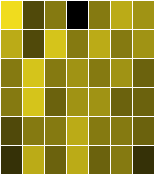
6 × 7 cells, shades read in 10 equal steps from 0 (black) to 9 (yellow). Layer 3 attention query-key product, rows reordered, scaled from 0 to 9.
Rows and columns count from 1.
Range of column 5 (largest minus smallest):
3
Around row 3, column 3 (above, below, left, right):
8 4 8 6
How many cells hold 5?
13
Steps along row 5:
up same up down same down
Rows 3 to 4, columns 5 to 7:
5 6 4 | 6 4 4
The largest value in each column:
9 8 8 7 7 7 6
